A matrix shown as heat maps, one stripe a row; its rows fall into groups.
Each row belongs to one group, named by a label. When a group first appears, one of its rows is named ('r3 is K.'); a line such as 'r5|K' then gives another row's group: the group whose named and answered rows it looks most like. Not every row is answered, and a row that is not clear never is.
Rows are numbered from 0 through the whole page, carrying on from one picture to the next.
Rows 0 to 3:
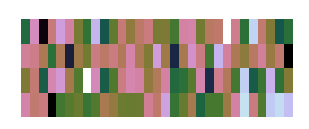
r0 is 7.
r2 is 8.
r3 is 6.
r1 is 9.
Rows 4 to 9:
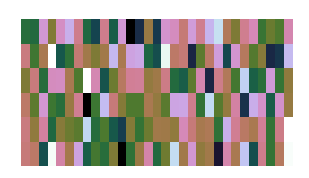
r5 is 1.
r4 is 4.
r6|8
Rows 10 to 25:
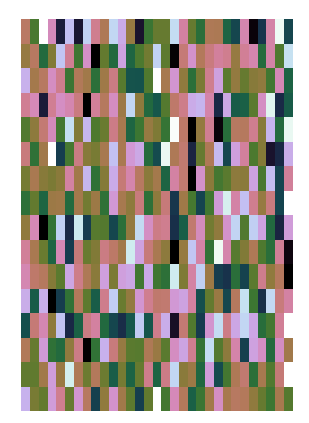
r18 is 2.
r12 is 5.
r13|7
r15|1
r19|9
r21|6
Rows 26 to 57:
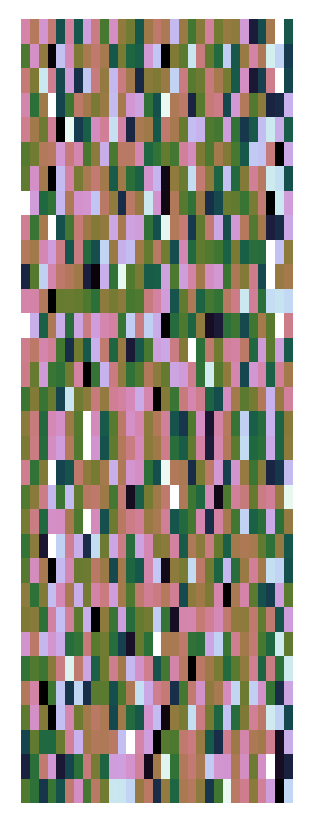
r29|1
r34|1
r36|4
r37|6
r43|8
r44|1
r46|8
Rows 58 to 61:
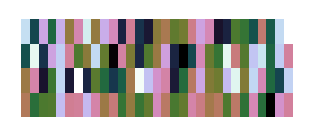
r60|2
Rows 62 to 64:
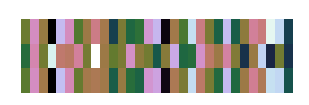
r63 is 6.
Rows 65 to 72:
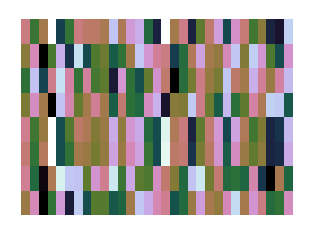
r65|1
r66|2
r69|1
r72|2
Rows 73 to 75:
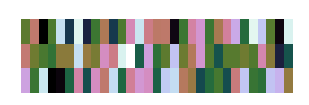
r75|6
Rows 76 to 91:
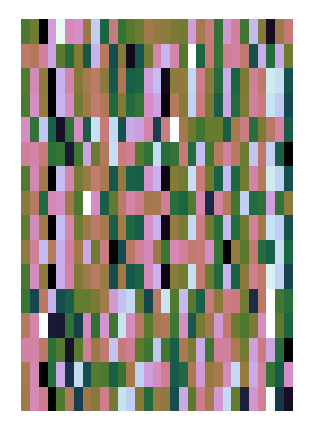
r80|6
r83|8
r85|5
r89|9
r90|2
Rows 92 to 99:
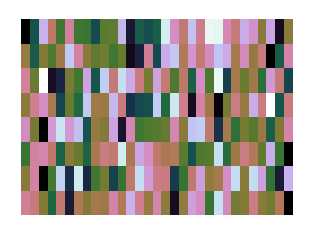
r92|4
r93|4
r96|7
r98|2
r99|9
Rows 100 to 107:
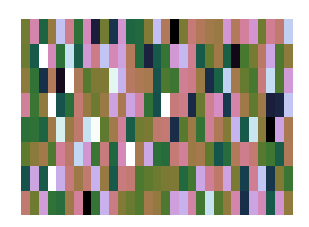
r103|1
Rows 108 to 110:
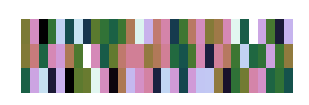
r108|2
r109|8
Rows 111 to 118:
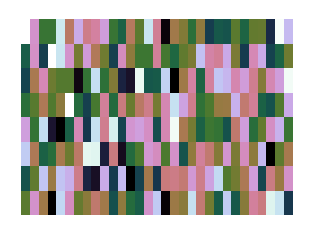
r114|4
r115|6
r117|4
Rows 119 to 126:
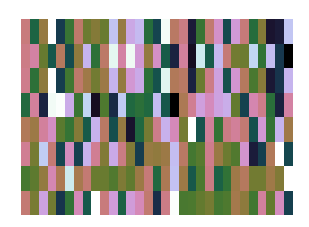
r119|1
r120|9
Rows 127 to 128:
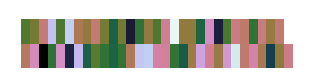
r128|2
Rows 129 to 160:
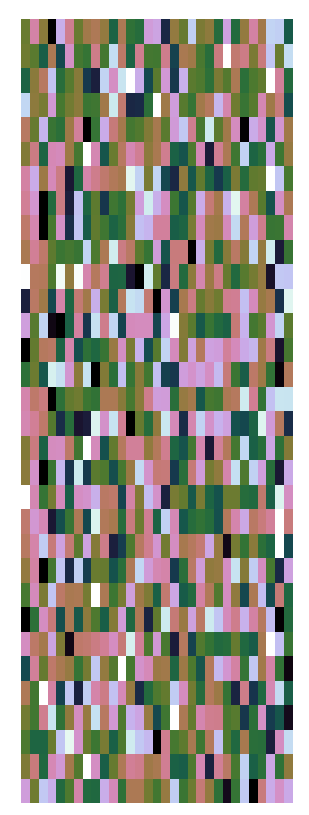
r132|5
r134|8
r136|2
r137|2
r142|4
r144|6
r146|8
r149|6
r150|5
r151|2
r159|8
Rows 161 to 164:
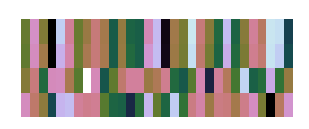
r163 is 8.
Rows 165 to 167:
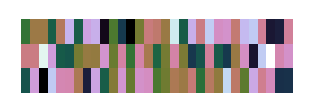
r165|4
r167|7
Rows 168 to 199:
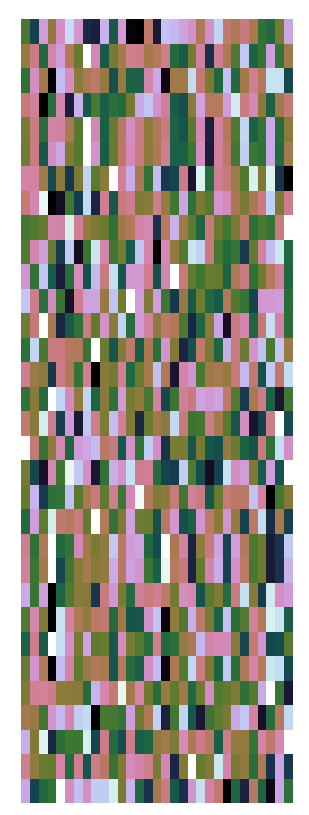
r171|2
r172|8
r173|8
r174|9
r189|1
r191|6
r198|9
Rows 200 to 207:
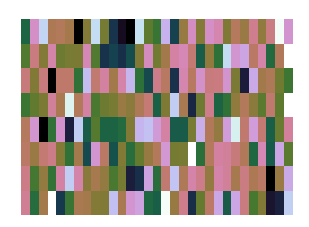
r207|1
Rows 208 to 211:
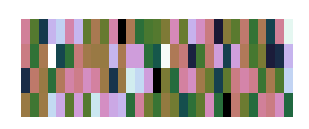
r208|7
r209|1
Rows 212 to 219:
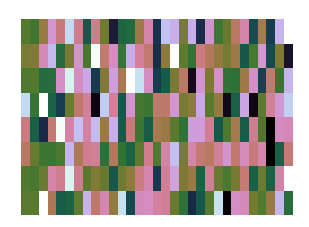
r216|7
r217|4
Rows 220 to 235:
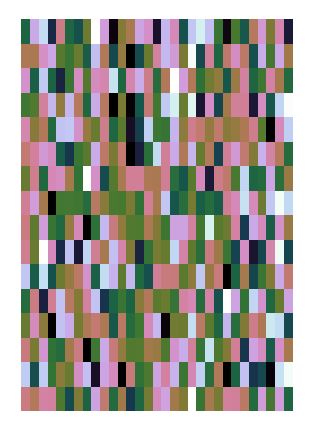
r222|6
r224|4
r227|6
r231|7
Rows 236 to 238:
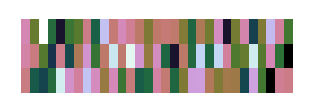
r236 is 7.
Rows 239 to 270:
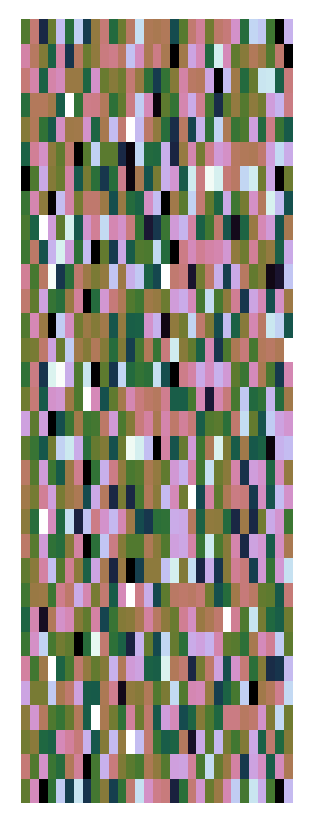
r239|2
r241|7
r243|9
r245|4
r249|1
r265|1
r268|9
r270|2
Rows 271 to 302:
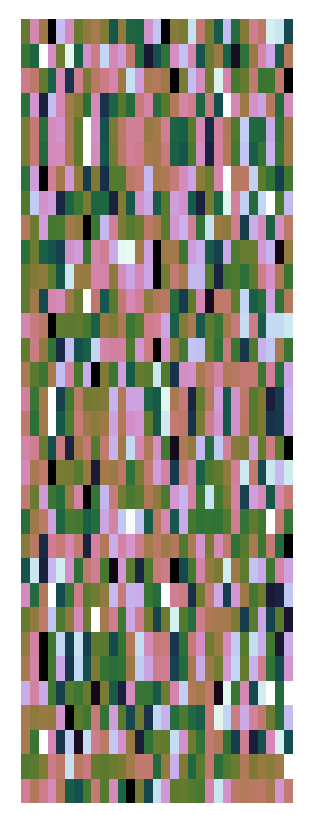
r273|9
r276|8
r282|8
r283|6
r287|1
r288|9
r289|6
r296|2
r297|2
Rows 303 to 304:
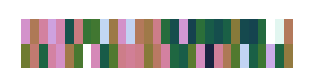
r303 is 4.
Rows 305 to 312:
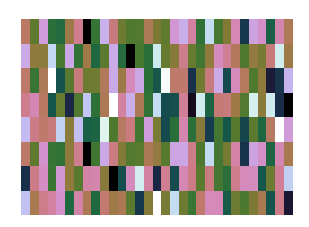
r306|5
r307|1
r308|9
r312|5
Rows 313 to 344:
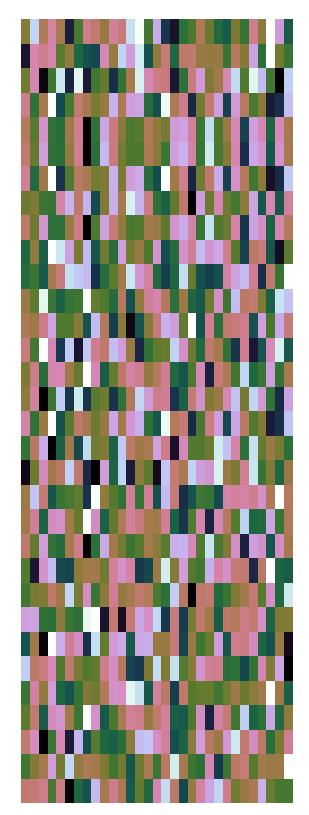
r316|1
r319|1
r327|8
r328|2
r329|1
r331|4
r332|6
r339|5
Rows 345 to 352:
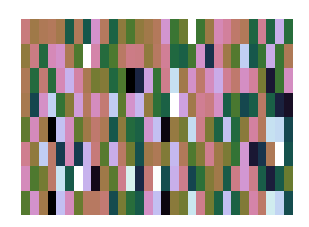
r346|8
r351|5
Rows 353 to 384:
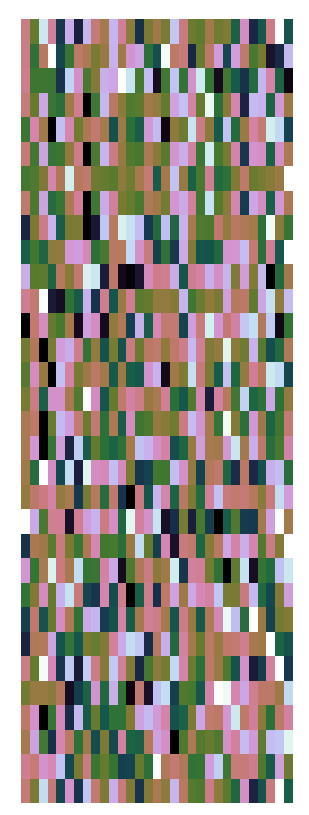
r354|1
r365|4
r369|7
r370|2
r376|4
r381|2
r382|6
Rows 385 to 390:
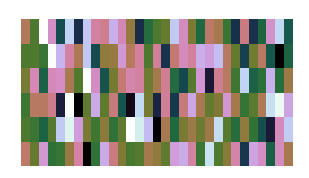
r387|8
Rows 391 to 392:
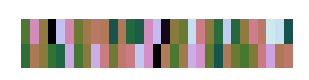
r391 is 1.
